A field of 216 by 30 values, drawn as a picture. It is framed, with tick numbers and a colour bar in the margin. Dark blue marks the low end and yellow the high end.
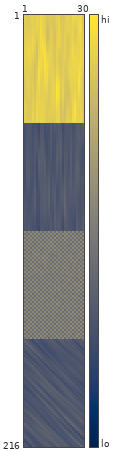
The table splits into 4 rows of 1 panel. Panel 1,1: very high, streaked downward, faint in contrast. Panel 2,1: low, streaked downward, faint in contrast. Panel 3,1: middling, checkered. Panel 4,1: low, slanting down to the right, faint in contrast.
